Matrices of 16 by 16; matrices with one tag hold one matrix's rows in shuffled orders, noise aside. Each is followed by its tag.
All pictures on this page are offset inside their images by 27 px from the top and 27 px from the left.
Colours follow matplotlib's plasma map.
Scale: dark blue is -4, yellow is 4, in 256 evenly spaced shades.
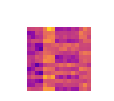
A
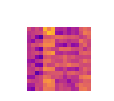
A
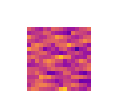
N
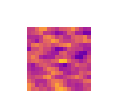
N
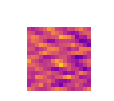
N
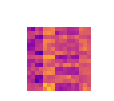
A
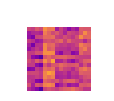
A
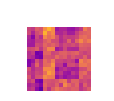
A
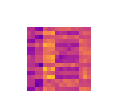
A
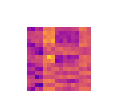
A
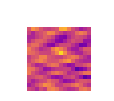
N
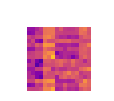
A
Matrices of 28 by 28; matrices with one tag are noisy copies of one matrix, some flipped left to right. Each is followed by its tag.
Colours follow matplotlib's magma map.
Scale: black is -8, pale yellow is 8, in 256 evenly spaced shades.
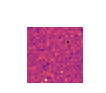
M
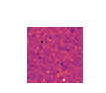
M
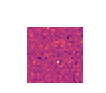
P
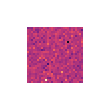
M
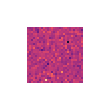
M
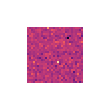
P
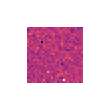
M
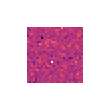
P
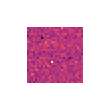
P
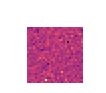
M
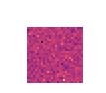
M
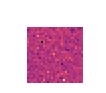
M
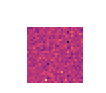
M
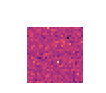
P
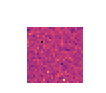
M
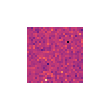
M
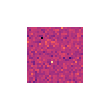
P
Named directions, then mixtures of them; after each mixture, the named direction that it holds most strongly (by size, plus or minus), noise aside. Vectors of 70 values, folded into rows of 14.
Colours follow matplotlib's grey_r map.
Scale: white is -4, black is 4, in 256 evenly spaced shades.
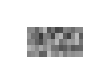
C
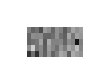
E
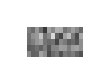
C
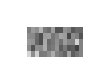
E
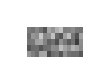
C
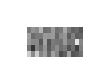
E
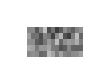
C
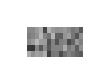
C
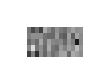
E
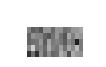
E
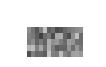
C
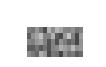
C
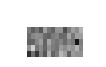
E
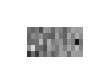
E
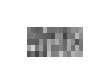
E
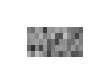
C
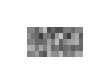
C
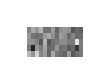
E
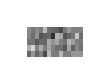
C
